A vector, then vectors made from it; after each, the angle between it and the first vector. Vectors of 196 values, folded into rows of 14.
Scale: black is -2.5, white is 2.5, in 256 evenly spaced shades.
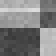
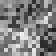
partly opposed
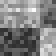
nearly parallel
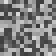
orthogonal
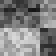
nearly opposite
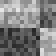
nearly parallel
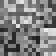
partly aligned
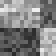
nearly parallel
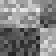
nearly parallel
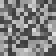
orthogonal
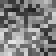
partly opposed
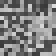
orthogonal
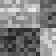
nearly parallel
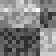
nearly parallel
